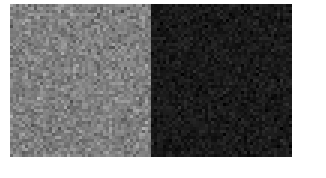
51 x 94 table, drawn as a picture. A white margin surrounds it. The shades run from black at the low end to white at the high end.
It is made of 1 by 2 panels. Panel 1,1: middling, fine-grained. Panel 1,2: very low, fine-grained, faint in contrast.
